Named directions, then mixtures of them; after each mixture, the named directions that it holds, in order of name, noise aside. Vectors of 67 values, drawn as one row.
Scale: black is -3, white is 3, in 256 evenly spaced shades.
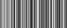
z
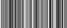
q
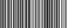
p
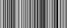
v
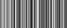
z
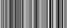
q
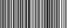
p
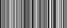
q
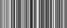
z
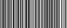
p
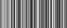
z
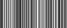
v, z
